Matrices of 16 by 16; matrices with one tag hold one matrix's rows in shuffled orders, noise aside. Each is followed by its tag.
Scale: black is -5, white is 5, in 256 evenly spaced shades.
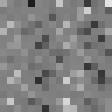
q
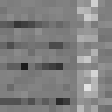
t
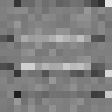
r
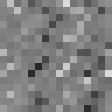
q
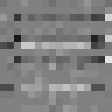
r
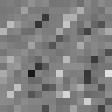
q
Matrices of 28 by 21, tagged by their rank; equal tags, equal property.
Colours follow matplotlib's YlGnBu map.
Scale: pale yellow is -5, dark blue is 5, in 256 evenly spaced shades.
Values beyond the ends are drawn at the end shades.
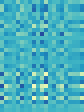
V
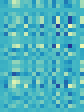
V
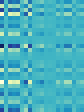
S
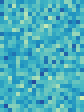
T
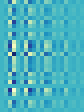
S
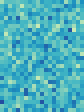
T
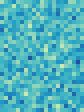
T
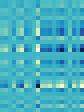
S
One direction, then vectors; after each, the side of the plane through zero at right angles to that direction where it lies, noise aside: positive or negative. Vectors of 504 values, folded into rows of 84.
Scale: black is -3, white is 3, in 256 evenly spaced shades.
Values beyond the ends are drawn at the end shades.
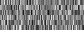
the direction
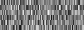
negative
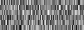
negative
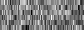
positive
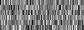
positive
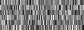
positive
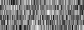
negative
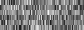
negative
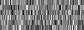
positive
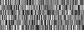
positive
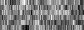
positive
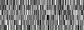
negative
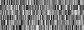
negative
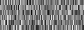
positive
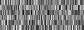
positive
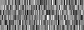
positive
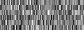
negative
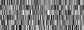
negative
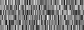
positive
